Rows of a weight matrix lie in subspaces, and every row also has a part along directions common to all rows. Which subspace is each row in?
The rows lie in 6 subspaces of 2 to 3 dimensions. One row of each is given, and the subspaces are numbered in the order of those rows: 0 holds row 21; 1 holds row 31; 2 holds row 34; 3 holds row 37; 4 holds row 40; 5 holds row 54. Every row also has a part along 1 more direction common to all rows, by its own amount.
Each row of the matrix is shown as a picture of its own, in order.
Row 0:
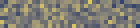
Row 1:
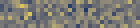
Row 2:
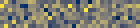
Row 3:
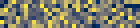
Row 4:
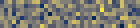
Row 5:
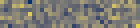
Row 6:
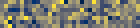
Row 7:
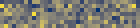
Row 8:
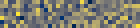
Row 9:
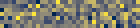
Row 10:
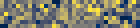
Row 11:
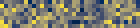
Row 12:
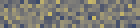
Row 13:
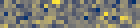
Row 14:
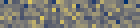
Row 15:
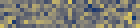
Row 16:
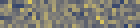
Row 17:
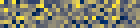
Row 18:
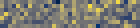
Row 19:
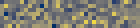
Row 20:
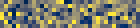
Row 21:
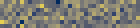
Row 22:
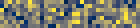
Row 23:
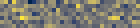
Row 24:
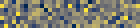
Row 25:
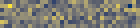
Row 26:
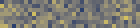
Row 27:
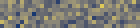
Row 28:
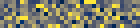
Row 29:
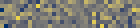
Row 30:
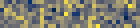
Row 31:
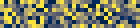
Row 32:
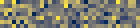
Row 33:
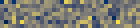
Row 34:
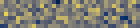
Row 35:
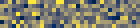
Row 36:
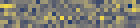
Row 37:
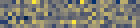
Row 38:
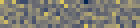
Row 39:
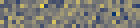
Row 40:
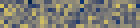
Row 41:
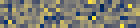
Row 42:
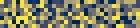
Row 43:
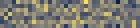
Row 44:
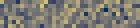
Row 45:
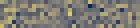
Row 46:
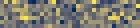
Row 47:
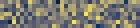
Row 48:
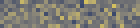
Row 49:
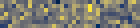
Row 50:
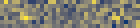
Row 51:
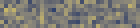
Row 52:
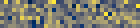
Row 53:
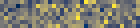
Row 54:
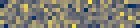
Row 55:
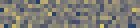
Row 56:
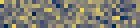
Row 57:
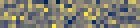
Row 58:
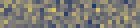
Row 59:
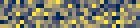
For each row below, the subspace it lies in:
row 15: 2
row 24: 5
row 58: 4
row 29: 0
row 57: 2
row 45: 2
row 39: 1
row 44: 1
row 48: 3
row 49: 2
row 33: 3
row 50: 1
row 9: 0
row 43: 3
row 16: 5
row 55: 0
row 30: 4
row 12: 0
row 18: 2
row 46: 1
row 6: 3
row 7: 4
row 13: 2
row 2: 5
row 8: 5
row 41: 0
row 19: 2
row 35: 1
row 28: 3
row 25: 0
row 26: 4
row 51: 4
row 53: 3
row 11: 4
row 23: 1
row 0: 5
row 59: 0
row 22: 4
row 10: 2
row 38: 3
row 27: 0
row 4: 0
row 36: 0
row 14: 1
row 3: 5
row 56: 4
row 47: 2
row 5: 5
